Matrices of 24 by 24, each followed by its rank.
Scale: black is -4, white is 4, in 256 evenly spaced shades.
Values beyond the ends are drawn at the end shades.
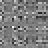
three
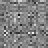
five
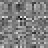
three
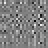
three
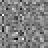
five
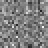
five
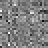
five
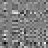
three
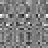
three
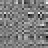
three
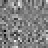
five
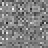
five
